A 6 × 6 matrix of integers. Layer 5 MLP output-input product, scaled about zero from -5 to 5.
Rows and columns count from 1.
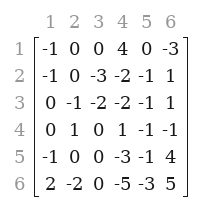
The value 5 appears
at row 6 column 6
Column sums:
-1 -2 -5 -7 -7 7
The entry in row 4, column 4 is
1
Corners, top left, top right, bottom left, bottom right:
-1 -3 2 5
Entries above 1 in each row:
1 0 0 0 1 2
